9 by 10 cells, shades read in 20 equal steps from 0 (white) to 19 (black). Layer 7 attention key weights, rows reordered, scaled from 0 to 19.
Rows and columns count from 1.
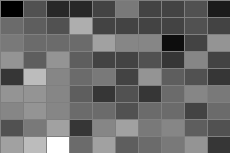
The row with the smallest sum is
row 9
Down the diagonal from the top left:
19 12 11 12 10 13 11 9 8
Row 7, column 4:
11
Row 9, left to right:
7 5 0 11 7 12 11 10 8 15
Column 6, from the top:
10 14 9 14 14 13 13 7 12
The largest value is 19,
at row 1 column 1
